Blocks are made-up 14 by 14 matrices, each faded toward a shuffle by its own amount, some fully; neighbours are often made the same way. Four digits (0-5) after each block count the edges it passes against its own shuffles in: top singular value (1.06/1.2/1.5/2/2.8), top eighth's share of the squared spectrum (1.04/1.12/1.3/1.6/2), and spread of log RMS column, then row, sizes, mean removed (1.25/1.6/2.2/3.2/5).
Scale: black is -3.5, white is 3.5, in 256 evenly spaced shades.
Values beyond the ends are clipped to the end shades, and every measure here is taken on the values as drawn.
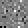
1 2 0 0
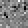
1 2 0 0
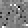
0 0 0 0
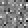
1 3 0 0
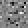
2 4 1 1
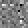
2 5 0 0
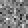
1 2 0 0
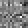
3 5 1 3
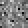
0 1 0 0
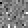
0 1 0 0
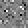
0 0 0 0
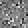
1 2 0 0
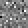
0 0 0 0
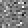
0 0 0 0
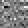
3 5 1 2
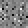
2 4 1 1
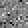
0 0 0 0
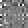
2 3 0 1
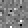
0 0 1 0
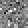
0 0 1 0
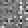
2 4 1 0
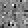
0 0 0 1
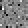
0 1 0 0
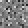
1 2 1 0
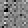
2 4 1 0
